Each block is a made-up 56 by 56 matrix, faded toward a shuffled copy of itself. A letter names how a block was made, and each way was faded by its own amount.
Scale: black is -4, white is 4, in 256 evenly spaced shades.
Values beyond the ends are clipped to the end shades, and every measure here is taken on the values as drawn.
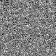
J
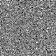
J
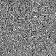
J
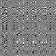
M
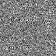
J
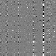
M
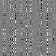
M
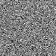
J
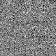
J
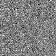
J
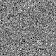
J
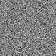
J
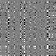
M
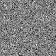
J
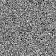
J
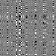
M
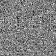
J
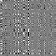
M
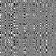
M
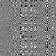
M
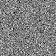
J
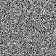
J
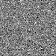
J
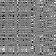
M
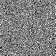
J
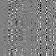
M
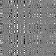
M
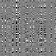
M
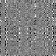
M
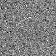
J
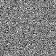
J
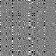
M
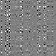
M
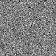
J
